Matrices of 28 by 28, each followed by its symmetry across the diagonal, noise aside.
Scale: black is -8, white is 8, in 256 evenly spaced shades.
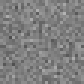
antisymmetric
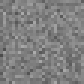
neither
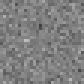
antisymmetric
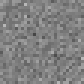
symmetric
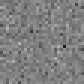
neither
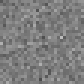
neither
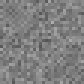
symmetric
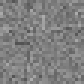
antisymmetric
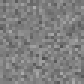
neither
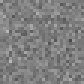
neither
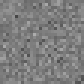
symmetric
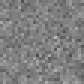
antisymmetric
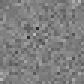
symmetric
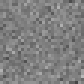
antisymmetric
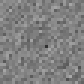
symmetric
